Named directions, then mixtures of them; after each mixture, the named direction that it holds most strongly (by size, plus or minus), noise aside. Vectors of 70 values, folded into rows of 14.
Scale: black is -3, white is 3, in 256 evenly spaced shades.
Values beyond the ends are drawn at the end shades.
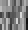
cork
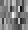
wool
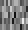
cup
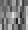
cork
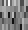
cup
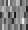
cup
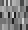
cup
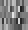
wool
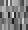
cup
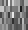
wool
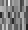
cork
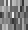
wool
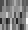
cork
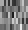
cup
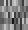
cup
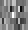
wool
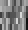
cork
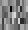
wool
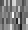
wool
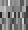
cork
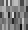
cup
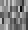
wool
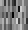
wool
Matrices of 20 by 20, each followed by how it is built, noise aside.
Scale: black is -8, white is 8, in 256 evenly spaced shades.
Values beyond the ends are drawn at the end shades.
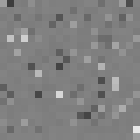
sparse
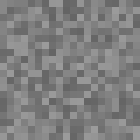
noise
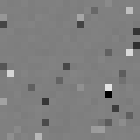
sparse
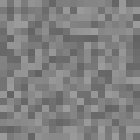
noise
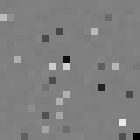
sparse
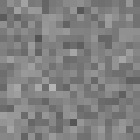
noise
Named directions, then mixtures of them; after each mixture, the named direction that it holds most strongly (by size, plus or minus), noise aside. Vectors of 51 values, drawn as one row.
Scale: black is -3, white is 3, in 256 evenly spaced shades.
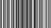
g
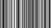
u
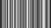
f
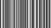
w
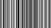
g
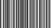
w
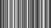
f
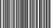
w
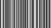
w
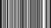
f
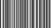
w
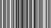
g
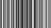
g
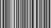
w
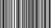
u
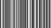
w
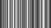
f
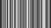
f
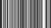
f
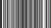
g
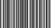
w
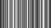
f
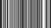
f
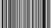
g
